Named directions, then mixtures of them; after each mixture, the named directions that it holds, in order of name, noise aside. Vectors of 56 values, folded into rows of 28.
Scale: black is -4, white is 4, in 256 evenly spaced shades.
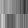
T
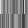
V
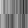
T, V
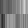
T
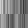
T, V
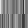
V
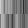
T, V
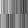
T, V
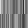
V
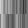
T, V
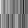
T, V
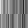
T, V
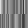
V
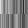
T, V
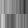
T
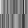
V
